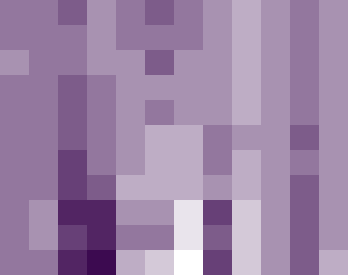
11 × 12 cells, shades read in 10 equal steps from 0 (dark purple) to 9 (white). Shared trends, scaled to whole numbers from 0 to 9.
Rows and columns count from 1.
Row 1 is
4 4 3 5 4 3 4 5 6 5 4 5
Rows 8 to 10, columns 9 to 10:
6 5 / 7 5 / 7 5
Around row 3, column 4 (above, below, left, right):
5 4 4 5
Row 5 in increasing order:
3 4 4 4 4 4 5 5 5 5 5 6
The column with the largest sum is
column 9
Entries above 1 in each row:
12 12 12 12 12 12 12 12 10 11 10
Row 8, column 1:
4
